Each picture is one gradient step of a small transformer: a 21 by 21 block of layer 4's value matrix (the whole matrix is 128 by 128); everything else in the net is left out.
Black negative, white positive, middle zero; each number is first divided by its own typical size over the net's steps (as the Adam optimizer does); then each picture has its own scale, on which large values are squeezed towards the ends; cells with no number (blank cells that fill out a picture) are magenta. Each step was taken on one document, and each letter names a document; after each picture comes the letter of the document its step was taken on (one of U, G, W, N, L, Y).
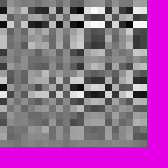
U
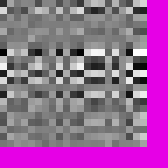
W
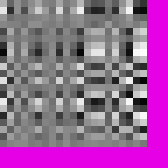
W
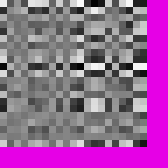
U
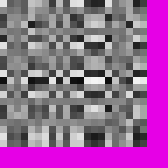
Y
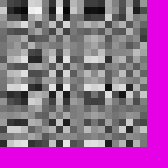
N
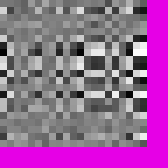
W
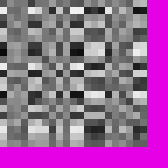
Y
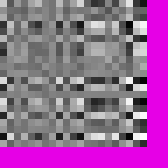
W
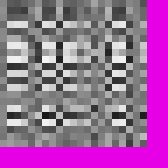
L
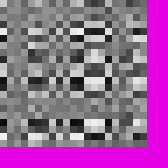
Y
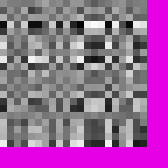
U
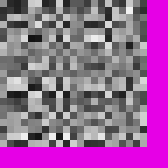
N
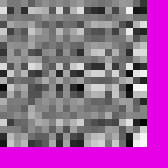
W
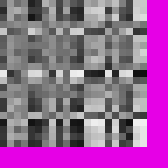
Y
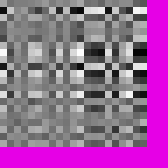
U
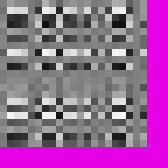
L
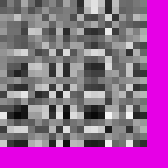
N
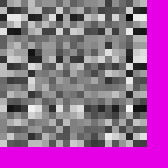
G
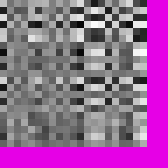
U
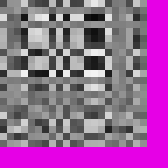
N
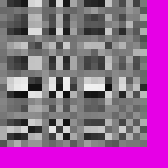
N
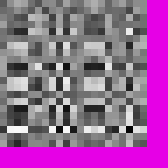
N
